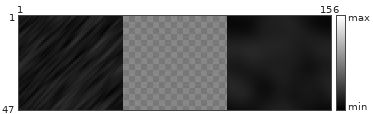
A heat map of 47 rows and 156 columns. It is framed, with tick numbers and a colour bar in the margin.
The table splits into one row of 3 panels. Panel 1,1: very low, slanting up to the right, faint in contrast. Panel 1,2: middling, checkered, faint in contrast. Panel 1,3: very low, smooth, faint in contrast.
